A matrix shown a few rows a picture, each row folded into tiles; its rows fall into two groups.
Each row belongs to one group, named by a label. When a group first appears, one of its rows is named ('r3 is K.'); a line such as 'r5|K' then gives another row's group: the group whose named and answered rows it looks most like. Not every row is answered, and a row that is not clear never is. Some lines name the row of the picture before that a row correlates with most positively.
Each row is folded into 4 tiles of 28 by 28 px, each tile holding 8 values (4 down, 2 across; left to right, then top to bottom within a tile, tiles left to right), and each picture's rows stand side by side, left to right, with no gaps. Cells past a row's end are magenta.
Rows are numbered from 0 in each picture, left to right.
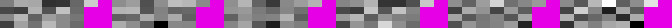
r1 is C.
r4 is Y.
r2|C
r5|Y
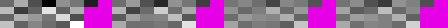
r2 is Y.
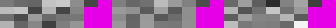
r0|C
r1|C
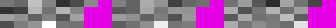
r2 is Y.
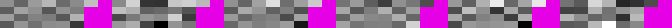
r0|Y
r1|C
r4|Y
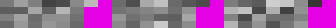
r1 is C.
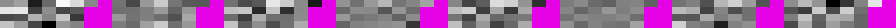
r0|C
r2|C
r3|Y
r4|C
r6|C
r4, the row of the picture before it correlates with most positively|2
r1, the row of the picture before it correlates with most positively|1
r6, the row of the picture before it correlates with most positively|2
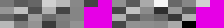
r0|C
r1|Y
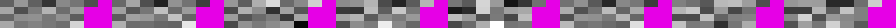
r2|Y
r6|C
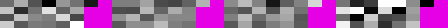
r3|C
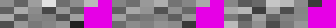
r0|Y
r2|C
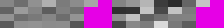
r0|Y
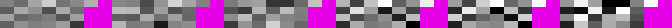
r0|Y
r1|C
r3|Y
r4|Y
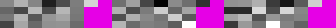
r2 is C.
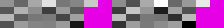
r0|Y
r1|Y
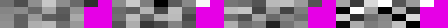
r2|C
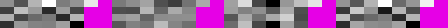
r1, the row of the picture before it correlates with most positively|1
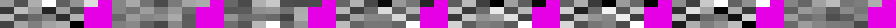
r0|Y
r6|Y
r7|Y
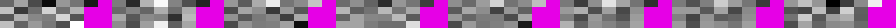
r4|Y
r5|C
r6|C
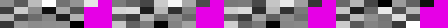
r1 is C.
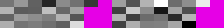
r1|Y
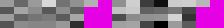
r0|Y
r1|C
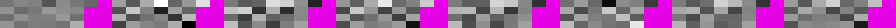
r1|Y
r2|C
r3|Y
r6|C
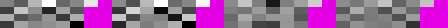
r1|Y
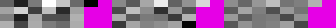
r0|C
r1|Y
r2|Y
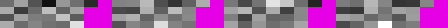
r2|C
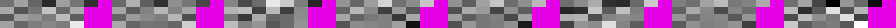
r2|C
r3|Y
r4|Y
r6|Y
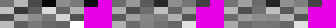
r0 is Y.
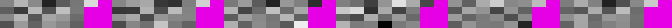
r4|Y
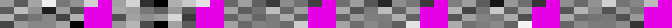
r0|Y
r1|C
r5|Y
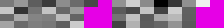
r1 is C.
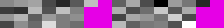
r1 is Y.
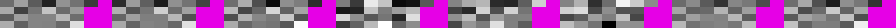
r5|C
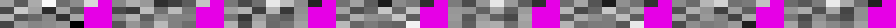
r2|C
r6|Y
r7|C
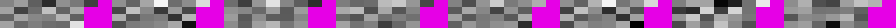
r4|Y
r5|Y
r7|C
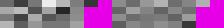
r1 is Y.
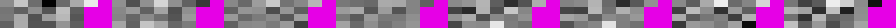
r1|C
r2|Y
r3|C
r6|Y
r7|C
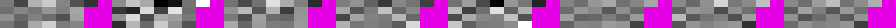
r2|C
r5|Y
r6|Y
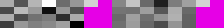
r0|Y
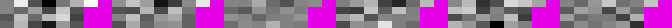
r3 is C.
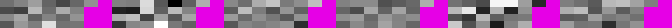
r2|Y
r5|C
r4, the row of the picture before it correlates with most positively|4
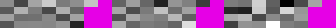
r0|Y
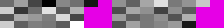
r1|Y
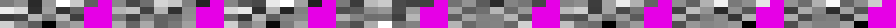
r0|C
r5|C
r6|Y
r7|Y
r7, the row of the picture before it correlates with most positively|1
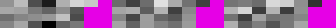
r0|C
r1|C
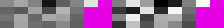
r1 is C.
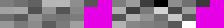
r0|C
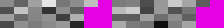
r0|Y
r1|C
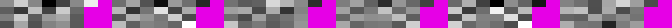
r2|C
